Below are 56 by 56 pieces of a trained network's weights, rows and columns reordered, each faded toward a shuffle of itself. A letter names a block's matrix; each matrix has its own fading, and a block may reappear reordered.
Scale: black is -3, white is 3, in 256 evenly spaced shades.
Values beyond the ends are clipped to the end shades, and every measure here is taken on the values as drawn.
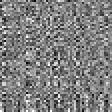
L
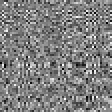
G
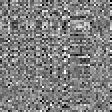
G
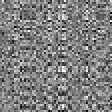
L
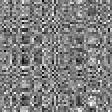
L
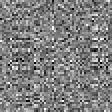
G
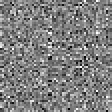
G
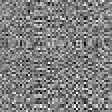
L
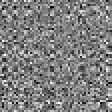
G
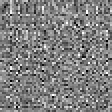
G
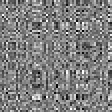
L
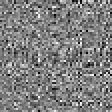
G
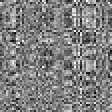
L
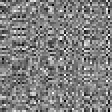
L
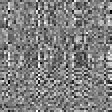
L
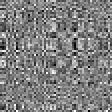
L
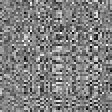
L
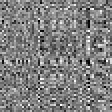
G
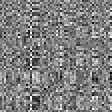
L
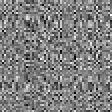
L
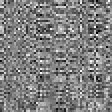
L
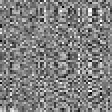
L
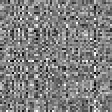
G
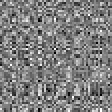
L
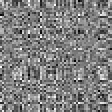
L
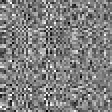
L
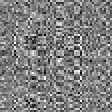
L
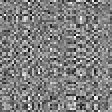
L
